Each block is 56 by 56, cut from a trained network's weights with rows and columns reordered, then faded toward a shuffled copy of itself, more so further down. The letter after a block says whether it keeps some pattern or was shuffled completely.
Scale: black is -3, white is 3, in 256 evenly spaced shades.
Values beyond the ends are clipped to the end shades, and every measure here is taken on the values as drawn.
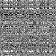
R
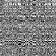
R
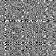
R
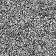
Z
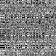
R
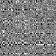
R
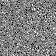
Z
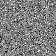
Z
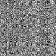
R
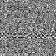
R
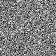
Z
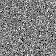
Z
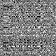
R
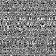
R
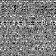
R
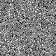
Z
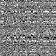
R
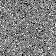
Z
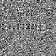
R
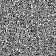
Z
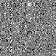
R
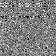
R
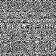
R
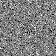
Z
